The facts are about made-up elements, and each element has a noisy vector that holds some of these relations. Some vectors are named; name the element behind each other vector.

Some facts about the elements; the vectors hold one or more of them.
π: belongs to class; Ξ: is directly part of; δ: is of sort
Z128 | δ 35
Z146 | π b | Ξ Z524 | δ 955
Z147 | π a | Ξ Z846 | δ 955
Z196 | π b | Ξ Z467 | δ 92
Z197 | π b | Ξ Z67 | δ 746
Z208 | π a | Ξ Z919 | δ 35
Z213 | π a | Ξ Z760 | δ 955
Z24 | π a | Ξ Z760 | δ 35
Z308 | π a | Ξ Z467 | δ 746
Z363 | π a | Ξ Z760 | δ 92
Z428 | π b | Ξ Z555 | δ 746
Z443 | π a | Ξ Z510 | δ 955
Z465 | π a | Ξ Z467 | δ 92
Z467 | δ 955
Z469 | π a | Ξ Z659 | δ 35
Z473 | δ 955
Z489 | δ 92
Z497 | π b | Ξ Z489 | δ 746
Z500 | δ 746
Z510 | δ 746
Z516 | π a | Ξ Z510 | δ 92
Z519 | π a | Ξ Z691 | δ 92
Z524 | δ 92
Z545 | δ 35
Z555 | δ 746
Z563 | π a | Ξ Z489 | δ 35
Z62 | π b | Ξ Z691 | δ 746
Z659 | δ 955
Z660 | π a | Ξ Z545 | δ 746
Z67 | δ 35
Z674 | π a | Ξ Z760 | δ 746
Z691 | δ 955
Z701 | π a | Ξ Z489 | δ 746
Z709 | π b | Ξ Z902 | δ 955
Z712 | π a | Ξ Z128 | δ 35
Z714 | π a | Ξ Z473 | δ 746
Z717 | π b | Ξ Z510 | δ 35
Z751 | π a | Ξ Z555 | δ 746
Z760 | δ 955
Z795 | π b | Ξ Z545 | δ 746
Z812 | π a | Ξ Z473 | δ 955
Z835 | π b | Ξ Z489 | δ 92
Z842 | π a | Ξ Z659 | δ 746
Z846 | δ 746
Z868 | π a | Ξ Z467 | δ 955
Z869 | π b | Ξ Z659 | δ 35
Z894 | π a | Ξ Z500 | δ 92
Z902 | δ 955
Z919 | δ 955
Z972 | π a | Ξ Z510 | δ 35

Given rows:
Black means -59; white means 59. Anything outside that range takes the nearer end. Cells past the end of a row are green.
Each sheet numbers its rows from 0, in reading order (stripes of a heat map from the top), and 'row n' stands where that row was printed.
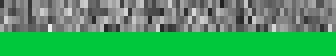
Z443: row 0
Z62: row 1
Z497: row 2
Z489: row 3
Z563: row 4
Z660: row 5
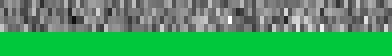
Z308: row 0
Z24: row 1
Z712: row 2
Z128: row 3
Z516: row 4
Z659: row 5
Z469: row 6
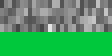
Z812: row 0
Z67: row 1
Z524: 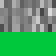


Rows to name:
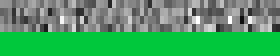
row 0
Z674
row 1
Z510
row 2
Z555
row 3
Z869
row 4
Z717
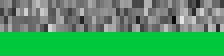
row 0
Z213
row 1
Z894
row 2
Z465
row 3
Z467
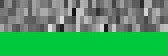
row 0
Z147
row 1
Z835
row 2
Z868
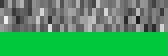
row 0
Z972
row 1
Z545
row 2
Z701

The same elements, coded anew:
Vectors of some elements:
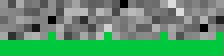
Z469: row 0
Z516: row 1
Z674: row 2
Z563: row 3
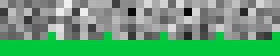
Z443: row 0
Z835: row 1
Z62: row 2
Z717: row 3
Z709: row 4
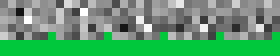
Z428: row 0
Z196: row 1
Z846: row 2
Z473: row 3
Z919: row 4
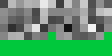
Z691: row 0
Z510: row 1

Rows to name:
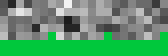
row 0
Z363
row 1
Z489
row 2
Z308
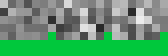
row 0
Z147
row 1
Z467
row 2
Z497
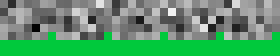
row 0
Z24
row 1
Z760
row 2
Z519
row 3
Z659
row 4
Z524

